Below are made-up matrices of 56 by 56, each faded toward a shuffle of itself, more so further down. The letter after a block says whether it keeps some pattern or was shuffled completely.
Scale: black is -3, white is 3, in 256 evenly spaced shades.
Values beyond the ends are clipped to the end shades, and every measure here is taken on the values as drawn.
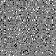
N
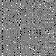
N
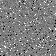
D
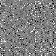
N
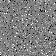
D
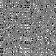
N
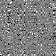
N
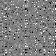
N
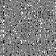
N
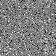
D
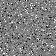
D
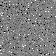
D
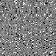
N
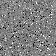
D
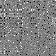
N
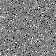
D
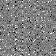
N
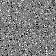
D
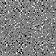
N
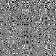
N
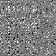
N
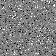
D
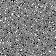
D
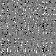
N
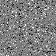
D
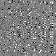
N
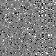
N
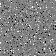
D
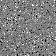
D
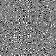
N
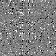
N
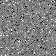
D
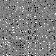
N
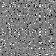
N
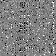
N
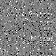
N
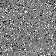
D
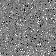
D
